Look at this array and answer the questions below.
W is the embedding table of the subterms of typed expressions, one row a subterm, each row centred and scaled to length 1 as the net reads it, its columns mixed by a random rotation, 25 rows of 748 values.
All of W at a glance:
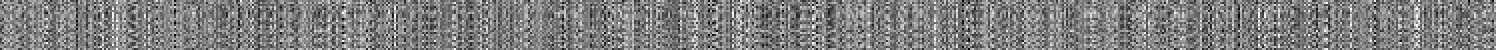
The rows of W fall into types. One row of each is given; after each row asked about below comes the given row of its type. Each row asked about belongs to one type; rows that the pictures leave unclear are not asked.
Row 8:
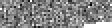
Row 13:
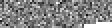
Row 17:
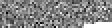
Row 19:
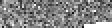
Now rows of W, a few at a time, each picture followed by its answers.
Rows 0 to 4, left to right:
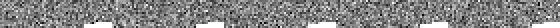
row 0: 17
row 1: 19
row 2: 17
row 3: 13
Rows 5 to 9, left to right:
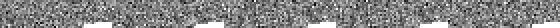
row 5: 17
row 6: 8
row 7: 8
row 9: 13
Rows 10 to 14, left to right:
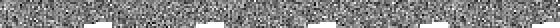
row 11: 17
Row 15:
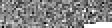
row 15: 19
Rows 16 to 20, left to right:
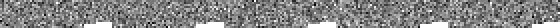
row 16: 13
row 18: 8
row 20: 19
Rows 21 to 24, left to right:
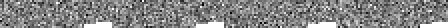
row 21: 13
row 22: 8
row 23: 17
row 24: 19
